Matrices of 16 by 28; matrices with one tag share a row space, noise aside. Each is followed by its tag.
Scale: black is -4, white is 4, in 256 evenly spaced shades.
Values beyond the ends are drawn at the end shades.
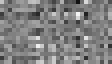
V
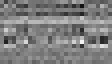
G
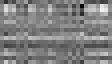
G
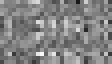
V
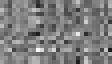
V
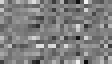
V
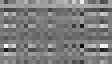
G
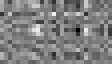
V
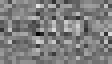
V
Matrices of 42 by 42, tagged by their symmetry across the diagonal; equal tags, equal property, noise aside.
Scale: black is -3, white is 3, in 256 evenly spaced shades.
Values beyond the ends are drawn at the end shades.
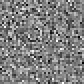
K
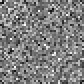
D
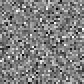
K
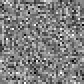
K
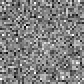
D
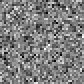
D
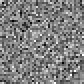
D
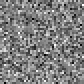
K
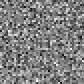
K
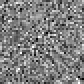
K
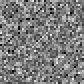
D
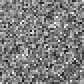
D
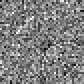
D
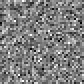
K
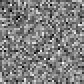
D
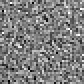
K
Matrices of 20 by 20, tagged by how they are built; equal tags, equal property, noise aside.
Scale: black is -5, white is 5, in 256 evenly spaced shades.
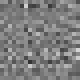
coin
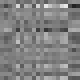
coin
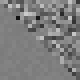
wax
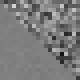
wax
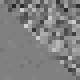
wax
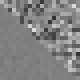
wax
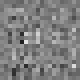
coin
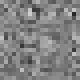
coin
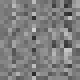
coin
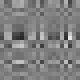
coin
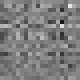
coin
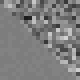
wax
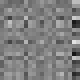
coin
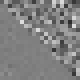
wax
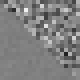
wax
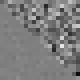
wax
